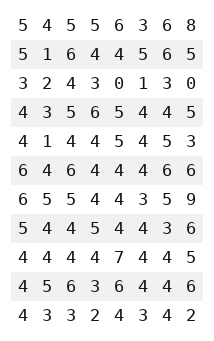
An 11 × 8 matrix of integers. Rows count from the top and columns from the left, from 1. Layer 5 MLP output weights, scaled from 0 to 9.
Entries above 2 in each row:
8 7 4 8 7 8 8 8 8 8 6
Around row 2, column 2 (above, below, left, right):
4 2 5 6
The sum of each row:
42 36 16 36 30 40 41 35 36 38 25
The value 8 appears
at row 1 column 8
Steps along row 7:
down same down same down up up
